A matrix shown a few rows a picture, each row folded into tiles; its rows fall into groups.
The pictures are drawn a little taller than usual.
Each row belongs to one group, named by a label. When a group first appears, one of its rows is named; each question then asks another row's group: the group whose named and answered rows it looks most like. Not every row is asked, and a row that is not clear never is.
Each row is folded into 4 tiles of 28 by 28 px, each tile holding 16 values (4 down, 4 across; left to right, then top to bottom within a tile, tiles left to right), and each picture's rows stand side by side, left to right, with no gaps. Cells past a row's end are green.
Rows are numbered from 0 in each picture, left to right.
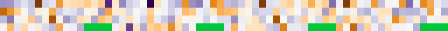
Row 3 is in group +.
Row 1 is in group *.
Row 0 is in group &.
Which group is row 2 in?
&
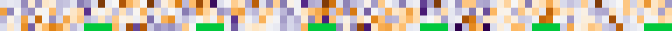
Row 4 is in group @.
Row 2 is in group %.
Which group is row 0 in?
*
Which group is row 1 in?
+
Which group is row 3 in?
*
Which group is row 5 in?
&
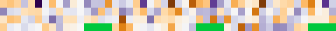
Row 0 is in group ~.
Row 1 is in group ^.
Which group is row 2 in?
+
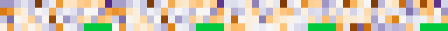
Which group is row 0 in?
&
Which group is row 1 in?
&
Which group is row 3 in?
+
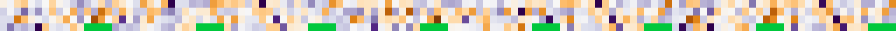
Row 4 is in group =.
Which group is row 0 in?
@
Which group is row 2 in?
~
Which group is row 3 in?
@
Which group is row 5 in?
~
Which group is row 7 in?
~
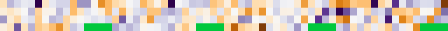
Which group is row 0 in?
*
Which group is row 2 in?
=
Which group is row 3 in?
~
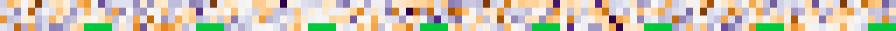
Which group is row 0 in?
+
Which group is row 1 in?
*
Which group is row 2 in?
%
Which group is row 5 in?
~
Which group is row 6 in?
+
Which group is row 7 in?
^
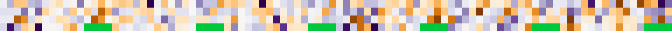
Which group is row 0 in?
@
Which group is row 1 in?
~
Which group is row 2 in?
~
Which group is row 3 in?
@
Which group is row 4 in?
+
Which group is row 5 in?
^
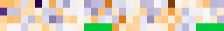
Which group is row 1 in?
^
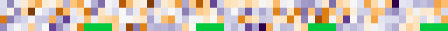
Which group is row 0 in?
+
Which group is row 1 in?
+
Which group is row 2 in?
@
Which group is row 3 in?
%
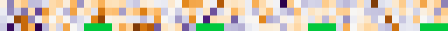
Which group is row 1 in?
=
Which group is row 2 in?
%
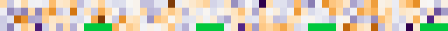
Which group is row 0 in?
@
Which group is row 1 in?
^
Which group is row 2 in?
*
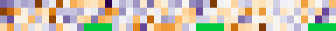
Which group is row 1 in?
*
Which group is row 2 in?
=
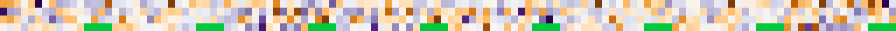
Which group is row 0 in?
~
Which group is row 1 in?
^
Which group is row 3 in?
@
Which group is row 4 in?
=
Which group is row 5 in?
&
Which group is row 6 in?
^
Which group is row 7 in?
+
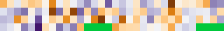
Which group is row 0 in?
@
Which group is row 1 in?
^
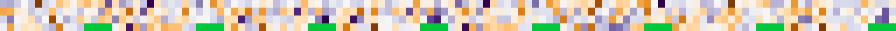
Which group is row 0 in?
&
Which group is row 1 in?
*
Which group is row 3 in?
=
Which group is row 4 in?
*
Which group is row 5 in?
+
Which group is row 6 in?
^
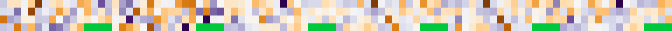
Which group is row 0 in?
+
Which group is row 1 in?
=
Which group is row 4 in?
&
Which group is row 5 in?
%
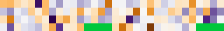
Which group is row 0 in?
~
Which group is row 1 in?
=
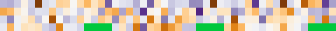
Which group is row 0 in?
&
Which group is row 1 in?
*
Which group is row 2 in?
^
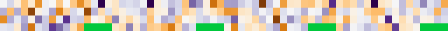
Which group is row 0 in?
+
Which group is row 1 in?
*
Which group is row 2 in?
&
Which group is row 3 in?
~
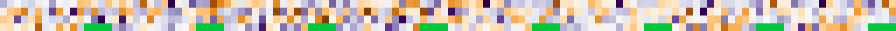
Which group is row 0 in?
=
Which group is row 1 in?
%
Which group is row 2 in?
@
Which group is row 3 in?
+
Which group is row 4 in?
~
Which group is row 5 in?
%
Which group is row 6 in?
*
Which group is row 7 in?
*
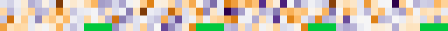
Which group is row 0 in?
^
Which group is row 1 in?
+
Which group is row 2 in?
~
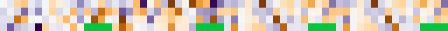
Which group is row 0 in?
@
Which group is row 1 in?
^
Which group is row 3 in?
&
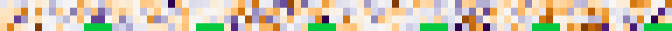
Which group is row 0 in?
=
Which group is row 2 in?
%
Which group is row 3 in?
^
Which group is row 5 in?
=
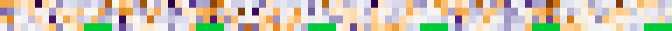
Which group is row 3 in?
*
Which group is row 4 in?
%
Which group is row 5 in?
^
